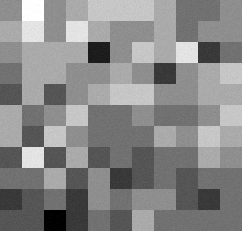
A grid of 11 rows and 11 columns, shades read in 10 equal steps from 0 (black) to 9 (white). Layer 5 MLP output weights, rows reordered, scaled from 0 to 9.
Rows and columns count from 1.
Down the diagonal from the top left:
5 8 6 5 6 4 4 4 3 2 4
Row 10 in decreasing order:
5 5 5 4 4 4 3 3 2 2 2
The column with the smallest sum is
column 1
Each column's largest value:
6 9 7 8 7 7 7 6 8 7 7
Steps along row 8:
up down up down up down up same up down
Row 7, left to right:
6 3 7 5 4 4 4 6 5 7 6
